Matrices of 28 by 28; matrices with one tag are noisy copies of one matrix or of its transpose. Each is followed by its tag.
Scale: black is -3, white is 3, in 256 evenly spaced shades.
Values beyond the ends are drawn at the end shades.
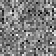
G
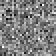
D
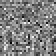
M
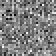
D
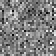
G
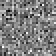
D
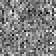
G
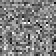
M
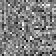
M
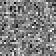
D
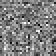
M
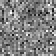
G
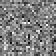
M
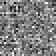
D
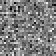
D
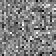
M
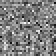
M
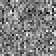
G
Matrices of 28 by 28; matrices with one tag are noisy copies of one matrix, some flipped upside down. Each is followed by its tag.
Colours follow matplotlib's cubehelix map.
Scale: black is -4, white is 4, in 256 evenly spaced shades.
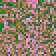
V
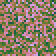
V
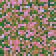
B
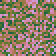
V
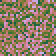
V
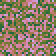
V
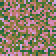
B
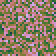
V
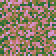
B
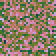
B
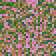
V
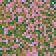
V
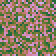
V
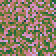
V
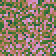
V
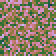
B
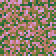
B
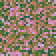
B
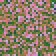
V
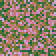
B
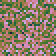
V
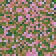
V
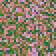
V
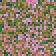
V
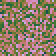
V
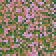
V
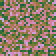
B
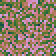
V
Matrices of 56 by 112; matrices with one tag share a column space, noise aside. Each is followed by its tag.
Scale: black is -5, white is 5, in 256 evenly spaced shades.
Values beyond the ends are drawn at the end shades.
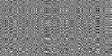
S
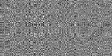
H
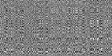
S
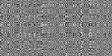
H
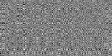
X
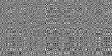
X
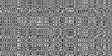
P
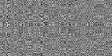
H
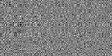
H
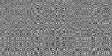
X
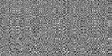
S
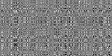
P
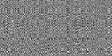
S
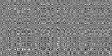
X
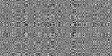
H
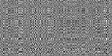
S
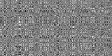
P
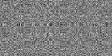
H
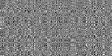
P
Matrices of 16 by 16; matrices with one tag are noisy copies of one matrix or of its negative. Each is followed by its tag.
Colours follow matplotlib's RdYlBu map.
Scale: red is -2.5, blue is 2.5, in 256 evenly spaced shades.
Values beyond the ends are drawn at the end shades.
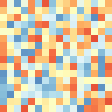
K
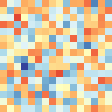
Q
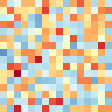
Q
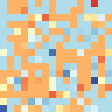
K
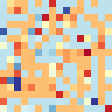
K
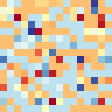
Q
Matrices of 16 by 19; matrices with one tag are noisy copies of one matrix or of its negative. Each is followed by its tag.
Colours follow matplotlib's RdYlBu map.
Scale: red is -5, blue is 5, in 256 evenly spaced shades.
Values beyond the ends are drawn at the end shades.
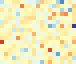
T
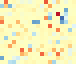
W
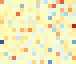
T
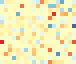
T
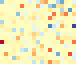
T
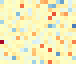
T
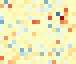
W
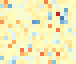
W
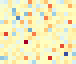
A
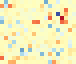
W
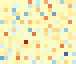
A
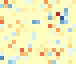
W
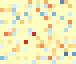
A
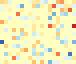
T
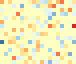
T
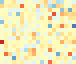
T
